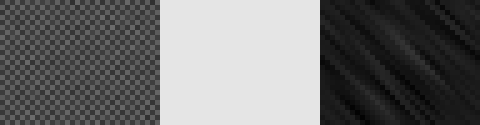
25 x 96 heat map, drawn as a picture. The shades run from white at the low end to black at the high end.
The table splits into one row of 3 panels. Panel 1,1: high, checkered. Panel 1,2: very low, flat. Panel 1,3: very high, slanting down to the right, faint in contrast.
